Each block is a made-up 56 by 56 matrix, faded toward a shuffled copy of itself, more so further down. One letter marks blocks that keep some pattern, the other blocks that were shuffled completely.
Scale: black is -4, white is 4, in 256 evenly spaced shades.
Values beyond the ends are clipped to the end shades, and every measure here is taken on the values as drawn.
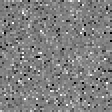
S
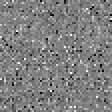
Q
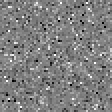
S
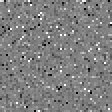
S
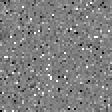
S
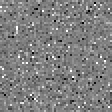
S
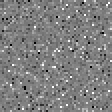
S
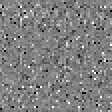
Q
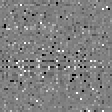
Q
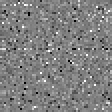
Q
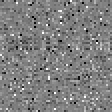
Q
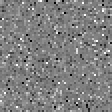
S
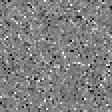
S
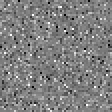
S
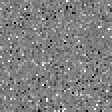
S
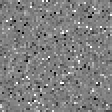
S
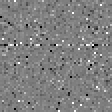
Q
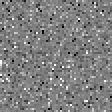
S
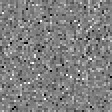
Q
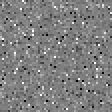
S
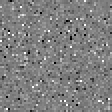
S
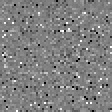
Q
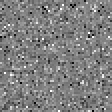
S
